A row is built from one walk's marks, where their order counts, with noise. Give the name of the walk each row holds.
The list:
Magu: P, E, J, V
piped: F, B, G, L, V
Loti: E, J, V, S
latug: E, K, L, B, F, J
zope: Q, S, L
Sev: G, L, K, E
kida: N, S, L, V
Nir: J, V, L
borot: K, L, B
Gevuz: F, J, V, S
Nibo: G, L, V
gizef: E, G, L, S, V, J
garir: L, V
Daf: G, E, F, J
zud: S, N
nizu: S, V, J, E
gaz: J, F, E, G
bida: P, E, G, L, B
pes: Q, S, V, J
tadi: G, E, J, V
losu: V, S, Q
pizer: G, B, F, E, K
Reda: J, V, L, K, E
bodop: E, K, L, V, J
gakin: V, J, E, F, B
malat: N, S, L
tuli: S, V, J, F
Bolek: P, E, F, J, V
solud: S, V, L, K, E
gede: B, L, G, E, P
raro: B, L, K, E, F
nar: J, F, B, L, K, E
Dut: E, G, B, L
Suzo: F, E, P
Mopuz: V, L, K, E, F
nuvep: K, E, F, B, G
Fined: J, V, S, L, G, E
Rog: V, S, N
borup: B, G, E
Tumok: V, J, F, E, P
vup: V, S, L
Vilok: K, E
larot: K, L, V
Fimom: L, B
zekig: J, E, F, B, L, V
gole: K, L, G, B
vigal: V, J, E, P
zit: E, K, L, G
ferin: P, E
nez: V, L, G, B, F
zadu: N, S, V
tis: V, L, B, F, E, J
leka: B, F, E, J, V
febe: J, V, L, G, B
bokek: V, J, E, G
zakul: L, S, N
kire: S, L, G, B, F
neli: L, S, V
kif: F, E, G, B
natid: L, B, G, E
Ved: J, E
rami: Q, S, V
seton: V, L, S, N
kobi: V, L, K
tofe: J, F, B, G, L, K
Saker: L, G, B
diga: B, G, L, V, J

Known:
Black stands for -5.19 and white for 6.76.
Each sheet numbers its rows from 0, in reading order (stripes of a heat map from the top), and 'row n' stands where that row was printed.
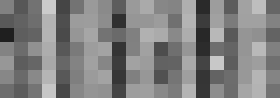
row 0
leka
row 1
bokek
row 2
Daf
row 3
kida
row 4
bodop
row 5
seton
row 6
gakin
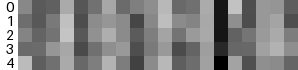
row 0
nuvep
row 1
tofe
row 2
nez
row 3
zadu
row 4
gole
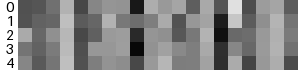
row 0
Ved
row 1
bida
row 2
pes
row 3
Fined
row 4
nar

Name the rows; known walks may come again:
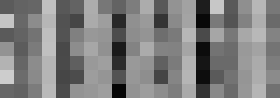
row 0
bida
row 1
zope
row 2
vigal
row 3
diga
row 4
pes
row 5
rami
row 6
Fined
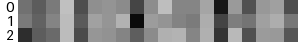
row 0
tofe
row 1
Nir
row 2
gaz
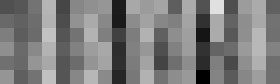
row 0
Ved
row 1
gizef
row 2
gede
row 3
seton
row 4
malat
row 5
Saker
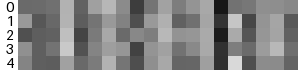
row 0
Nibo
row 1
latug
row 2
kif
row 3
tis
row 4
zit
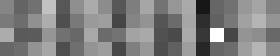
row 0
nez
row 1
Rog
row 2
Vilok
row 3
zadu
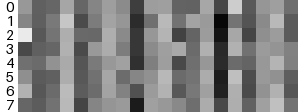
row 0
bodop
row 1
kire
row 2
borot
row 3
tadi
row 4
kida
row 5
nuvep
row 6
raro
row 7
Loti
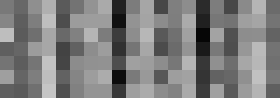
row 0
zakul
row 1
febe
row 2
gole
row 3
zud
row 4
gakin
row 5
neli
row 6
zekig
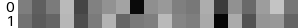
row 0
nizu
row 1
pizer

